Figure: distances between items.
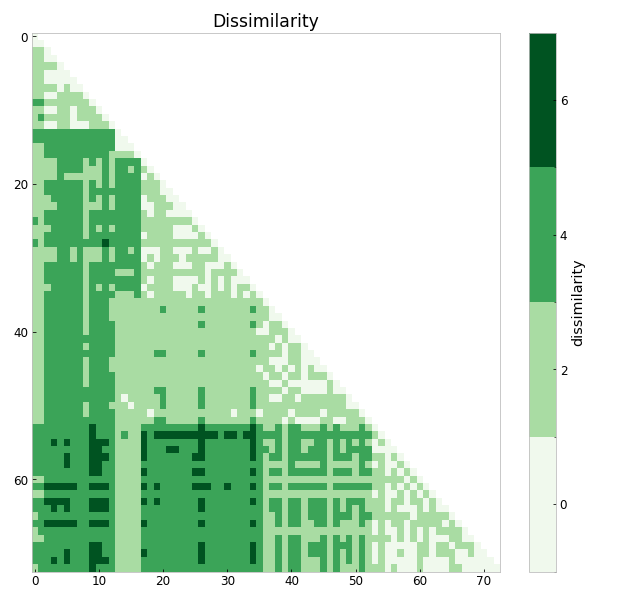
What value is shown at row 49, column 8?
4
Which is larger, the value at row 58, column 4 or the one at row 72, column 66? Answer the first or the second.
the first
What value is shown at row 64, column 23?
4
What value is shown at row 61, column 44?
4
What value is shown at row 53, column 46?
2
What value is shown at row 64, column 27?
4
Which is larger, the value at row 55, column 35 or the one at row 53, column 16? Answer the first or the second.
the first
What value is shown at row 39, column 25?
2
